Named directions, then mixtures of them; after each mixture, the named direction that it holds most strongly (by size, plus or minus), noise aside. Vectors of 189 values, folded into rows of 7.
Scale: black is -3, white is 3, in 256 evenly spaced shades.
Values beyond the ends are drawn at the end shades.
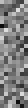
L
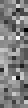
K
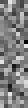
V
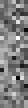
K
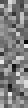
V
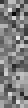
V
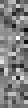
K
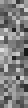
K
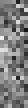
K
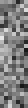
L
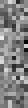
K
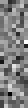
V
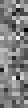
K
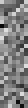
L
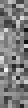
K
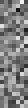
L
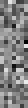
V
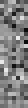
K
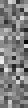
K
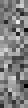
K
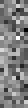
K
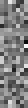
L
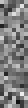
L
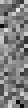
L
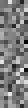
V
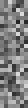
V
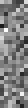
L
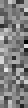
L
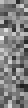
L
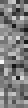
K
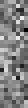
K
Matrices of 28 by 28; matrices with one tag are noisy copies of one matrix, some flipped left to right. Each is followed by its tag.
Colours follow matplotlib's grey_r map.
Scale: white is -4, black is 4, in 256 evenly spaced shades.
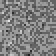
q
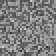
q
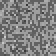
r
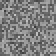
r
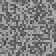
r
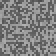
r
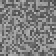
q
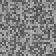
r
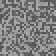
q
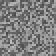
q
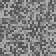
r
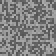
r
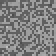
q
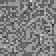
q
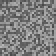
q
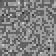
q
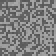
q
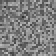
q
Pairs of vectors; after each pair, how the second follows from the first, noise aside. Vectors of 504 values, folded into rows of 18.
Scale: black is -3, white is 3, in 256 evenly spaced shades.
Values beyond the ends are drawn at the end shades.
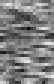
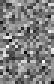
shuffled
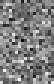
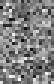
copied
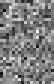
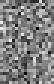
shuffled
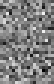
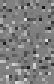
partly zeroed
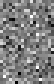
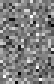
copied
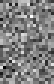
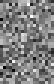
copied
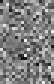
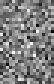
shuffled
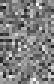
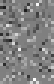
partly zeroed
